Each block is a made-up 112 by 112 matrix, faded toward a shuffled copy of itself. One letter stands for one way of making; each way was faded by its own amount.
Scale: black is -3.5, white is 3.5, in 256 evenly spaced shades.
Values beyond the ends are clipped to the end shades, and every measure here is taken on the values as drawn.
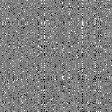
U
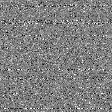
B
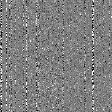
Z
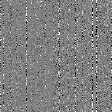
Z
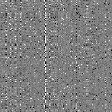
U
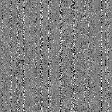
Z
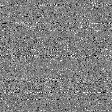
B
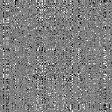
U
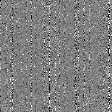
Z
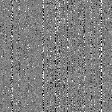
Z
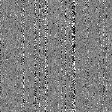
Z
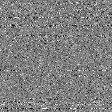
B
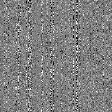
Z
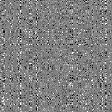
U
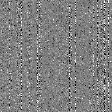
Z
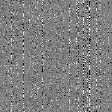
Z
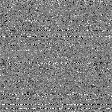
B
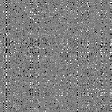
U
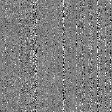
Z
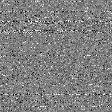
B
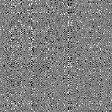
U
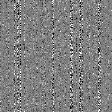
Z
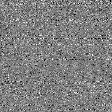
B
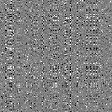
U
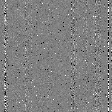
Z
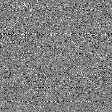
B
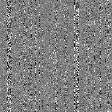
Z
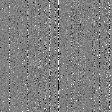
Z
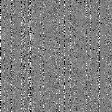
Z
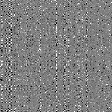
U
